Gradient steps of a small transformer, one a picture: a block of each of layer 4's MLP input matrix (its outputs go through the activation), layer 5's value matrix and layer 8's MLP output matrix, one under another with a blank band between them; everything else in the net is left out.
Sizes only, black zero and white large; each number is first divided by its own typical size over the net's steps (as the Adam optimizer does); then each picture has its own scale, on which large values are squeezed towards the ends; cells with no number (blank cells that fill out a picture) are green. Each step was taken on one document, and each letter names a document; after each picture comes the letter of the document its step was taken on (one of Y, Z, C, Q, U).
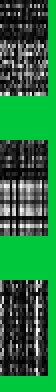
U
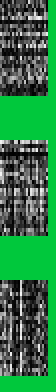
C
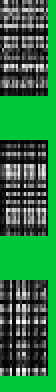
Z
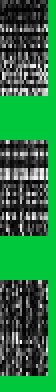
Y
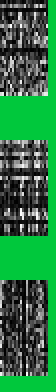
Y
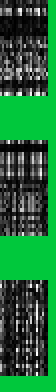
U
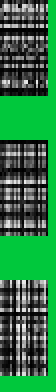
Z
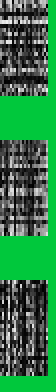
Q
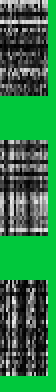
Q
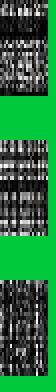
U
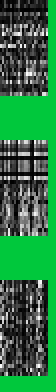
Y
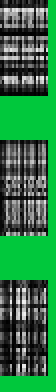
Z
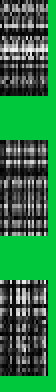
Z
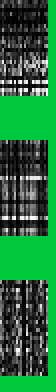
Y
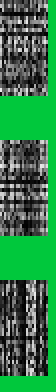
Q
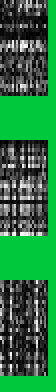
U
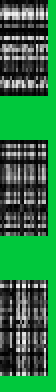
Z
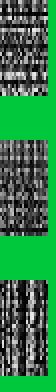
Q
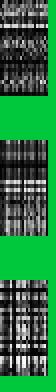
Z
